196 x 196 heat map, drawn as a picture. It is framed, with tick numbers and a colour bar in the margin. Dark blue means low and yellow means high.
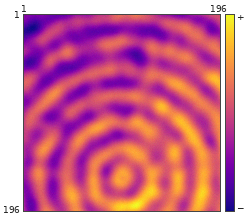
Rings spread out from the bottom middle. No lone cell stands out from its neighbours. The texture varies smoothly and slowly. The top left is the ninth with the lowest average. Values rise toward the bottom right.
